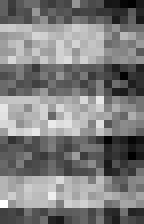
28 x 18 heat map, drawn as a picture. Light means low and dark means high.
Seam: vertical, 70% of the way across, the right part higher. Stripes: horizontal, repeating 3 times. Average level on the scale: 50%.
